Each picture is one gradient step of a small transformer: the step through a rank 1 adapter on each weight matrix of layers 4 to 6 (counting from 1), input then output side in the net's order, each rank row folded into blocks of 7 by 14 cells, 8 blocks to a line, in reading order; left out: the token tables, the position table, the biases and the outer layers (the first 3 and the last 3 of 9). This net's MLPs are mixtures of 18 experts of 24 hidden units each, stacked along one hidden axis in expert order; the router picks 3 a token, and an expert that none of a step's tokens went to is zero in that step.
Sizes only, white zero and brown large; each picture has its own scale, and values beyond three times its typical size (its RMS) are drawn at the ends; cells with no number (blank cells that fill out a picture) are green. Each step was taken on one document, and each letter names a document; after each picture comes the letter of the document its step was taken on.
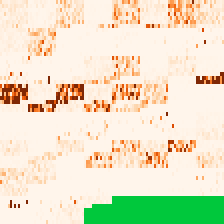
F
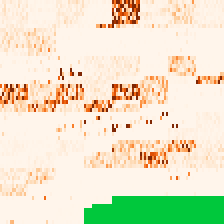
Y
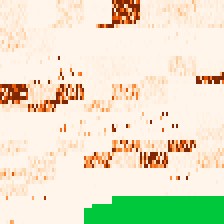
Y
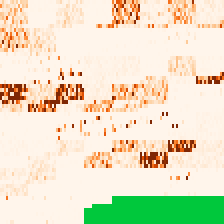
Y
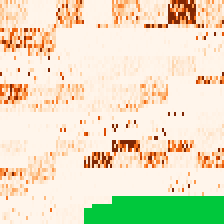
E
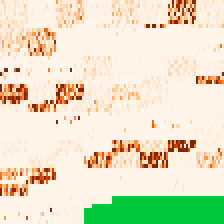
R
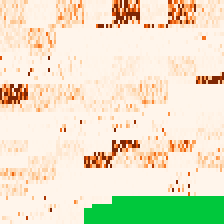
E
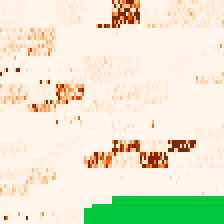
R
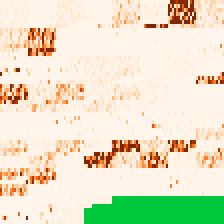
R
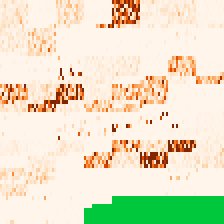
Y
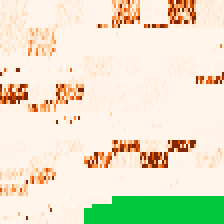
R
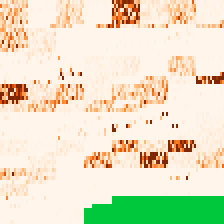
Y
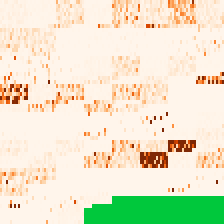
F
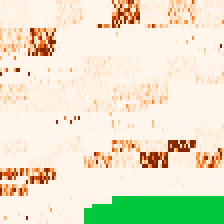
R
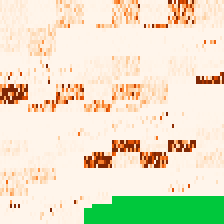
F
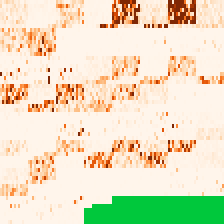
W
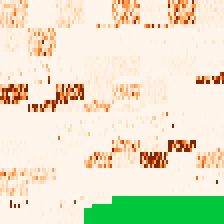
F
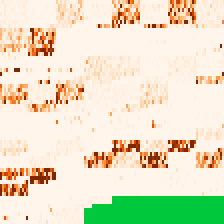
R
